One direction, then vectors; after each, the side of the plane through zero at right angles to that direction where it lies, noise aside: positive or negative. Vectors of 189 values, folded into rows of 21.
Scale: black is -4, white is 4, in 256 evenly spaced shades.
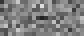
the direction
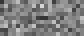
positive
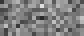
positive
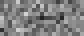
positive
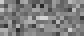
negative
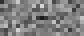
positive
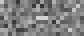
negative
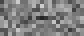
positive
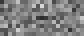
positive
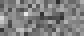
positive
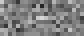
negative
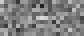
negative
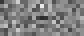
positive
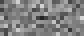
positive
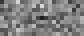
positive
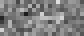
negative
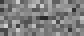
positive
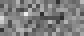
positive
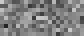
negative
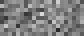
positive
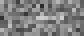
negative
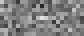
negative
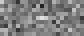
negative
